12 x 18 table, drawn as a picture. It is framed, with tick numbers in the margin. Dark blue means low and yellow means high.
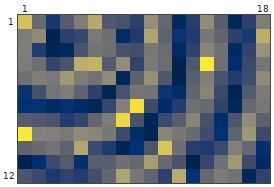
No row or column stands out. Rings spread out from the top left. No overall slope runs across the table.
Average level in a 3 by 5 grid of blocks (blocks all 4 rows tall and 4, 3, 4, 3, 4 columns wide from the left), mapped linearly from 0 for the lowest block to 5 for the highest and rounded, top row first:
15201 | 00210 | 22201
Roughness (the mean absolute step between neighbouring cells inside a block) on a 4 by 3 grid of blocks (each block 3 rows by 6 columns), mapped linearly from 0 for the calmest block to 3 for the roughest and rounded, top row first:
1 0 1 / 0 2 1 / 0 3 0 / 0 2 0
